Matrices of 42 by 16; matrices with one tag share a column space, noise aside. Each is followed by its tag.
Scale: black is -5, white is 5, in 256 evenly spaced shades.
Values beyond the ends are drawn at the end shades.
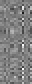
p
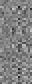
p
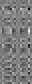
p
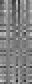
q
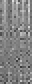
q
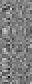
p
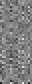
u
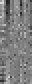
q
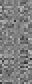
u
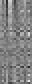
q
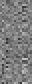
u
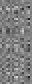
p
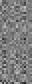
u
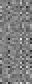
u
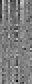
q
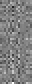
u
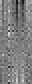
q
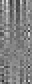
q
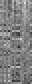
q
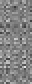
u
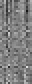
q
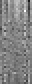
q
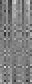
q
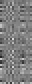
u
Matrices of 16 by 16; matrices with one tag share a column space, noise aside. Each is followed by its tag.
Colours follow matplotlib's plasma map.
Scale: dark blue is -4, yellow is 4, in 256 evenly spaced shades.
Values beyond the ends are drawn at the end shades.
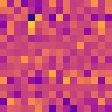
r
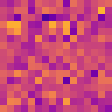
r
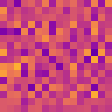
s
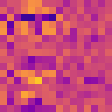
r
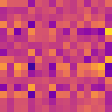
s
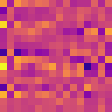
s
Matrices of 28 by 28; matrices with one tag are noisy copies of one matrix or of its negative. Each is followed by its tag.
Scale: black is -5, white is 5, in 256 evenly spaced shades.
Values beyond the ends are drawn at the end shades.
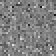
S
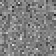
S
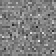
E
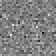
E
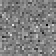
E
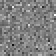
S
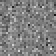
S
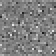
E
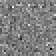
S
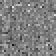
S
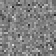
S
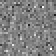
S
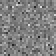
S
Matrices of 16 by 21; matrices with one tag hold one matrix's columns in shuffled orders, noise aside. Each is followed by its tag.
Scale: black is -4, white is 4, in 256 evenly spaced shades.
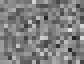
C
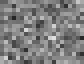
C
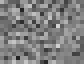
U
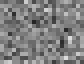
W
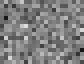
C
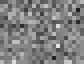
U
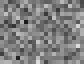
U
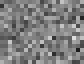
C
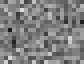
W
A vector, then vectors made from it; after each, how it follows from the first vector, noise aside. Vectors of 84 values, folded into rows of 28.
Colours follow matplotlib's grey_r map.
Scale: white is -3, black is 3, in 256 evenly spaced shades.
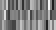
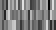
negated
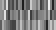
copied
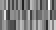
copied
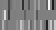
partly zeroed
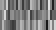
copied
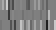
partly zeroed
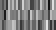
negated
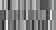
reversed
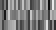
negated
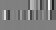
partly zeroed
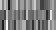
reversed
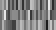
copied
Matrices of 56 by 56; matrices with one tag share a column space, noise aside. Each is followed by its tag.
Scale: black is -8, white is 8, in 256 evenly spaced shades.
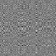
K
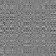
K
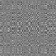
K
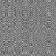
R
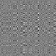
K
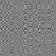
K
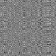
R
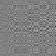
K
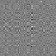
K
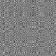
R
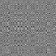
K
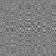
K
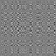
K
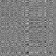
R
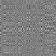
K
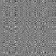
R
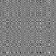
R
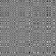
R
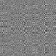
K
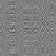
K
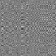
K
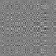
K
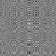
R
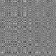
R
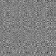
R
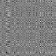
R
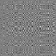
K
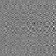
K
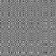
R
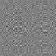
K
